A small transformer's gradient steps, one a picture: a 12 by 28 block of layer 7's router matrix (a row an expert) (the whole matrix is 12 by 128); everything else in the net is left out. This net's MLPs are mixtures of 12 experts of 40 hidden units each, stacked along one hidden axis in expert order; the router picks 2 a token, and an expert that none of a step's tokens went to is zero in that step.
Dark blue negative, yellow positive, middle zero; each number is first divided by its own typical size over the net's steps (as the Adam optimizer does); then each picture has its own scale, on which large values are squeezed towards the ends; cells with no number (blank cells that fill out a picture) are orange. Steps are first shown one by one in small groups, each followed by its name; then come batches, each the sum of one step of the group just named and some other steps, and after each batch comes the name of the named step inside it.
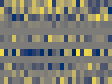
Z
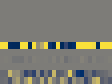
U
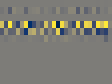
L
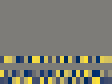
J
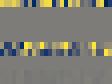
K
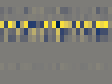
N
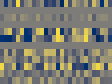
J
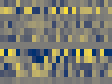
J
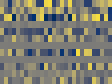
Z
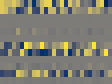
K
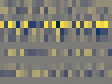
N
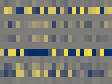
J
